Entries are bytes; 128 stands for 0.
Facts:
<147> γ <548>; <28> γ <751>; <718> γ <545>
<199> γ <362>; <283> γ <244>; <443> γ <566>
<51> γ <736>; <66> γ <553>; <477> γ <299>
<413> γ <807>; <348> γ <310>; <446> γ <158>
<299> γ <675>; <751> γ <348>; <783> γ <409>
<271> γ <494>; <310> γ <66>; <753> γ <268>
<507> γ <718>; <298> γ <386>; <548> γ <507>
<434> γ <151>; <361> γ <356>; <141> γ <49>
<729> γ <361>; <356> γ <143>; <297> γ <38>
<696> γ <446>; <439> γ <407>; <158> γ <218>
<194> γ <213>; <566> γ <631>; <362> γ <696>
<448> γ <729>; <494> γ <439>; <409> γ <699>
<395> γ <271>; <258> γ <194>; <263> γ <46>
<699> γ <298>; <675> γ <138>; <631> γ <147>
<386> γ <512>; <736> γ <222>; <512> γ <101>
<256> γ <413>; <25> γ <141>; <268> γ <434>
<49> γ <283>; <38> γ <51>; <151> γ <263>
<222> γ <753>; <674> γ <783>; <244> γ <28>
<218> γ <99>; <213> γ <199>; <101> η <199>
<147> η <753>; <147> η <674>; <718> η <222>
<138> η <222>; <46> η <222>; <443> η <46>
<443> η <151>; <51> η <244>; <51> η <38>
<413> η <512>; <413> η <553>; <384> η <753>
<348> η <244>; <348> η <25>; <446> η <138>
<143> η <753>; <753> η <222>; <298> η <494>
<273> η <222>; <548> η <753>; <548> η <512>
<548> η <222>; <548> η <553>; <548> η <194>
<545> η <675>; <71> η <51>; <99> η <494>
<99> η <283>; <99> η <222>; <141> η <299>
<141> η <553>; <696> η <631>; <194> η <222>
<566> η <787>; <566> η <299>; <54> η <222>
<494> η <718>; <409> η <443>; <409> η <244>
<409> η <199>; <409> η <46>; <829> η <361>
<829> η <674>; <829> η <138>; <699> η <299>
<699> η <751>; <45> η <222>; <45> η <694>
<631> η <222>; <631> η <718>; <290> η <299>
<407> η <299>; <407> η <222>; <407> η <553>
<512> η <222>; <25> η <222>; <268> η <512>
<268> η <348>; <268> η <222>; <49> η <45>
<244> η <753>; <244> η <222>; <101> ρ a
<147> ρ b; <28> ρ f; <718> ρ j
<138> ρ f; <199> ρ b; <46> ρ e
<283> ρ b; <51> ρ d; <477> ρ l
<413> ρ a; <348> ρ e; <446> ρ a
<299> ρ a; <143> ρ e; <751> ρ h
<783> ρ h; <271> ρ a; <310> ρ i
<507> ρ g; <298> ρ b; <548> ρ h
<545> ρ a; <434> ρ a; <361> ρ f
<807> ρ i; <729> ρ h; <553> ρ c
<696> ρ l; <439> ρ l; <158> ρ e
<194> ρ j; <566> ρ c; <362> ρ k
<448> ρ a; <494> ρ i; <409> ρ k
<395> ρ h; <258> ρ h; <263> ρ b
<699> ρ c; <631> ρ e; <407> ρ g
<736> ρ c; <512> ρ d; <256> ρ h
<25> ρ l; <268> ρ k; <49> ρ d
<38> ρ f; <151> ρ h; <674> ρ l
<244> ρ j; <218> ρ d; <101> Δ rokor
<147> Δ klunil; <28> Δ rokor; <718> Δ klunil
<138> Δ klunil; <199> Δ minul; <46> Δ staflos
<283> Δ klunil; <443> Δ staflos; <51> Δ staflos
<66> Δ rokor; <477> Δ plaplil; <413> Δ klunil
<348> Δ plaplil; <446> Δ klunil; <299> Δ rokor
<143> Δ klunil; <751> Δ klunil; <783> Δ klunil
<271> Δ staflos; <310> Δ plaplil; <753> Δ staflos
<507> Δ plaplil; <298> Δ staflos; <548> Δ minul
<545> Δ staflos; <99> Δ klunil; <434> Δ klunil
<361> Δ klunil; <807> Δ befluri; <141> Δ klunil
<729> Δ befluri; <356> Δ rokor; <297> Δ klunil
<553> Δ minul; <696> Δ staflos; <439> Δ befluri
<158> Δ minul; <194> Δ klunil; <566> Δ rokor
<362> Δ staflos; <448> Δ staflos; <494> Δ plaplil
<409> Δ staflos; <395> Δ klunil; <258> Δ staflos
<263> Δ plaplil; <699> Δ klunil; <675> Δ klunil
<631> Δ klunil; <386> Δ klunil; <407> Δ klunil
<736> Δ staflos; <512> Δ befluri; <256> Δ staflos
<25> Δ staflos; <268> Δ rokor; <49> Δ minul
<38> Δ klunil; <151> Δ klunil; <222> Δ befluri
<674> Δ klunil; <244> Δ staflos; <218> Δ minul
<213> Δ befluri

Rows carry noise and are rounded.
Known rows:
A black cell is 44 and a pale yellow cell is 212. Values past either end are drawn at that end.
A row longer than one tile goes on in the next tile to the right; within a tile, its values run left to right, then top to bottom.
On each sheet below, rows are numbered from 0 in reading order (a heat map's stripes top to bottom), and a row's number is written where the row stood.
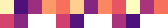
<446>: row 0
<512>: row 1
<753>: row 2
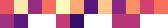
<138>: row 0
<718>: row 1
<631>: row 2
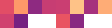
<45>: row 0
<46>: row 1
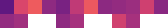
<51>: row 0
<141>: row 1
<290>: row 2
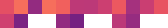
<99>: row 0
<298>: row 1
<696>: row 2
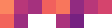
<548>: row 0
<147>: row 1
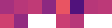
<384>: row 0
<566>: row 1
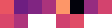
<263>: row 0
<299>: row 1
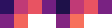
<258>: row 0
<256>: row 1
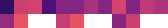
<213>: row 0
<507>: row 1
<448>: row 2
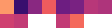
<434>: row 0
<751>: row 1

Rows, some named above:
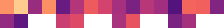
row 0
<25>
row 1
<143>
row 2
<439>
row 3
<443>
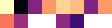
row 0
<101>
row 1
<194>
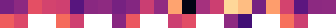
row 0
<348>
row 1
<553>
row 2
<674>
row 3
<299>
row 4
<194>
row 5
<553>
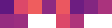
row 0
<51>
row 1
<263>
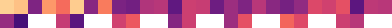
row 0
<194>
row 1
<512>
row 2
<151>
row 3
<736>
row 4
<477>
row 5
<348>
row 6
<566>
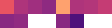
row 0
<362>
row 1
<409>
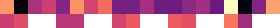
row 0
<299>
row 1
<631>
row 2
<28>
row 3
<218>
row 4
<101>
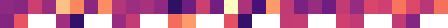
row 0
<674>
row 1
<244>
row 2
<283>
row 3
<158>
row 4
<268>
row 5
<199>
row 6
<494>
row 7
<407>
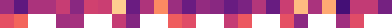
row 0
<310>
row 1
<699>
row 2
<545>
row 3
<66>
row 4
<356>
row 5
<46>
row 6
<386>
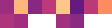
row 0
<222>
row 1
<413>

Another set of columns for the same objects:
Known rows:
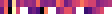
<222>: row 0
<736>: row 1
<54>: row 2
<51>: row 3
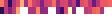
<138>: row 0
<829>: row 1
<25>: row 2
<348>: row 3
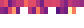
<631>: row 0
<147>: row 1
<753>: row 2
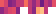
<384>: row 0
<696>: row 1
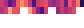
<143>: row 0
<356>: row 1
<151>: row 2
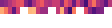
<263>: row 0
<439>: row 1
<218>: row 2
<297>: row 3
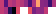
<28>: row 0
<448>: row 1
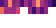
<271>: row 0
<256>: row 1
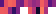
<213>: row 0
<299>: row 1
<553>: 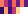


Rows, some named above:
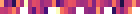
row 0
<268>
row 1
<141>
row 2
<310>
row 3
<283>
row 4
<138>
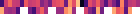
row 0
<477>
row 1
<443>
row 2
<718>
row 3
<674>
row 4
<545>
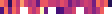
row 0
<512>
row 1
<494>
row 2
<51>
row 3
<151>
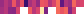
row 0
<751>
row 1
<494>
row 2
<101>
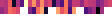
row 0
<409>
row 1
<194>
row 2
<545>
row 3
<699>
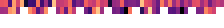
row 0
<718>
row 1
<362>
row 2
<199>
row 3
<244>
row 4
<736>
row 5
<548>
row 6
<566>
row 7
<298>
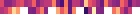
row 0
<46>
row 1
<631>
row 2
<545>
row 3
<548>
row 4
<158>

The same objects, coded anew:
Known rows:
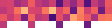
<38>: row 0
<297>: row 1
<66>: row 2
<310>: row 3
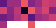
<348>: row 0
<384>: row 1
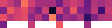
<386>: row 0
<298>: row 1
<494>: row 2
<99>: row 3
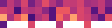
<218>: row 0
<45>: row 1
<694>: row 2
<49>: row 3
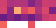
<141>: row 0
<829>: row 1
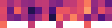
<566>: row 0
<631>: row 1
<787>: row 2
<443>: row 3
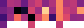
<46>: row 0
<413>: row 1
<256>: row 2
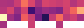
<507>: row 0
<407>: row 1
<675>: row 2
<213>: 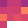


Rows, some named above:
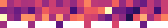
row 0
<362>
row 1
<283>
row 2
<218>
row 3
<674>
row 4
<244>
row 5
<218>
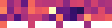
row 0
<443>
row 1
<674>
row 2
<268>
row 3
<199>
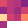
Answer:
<736>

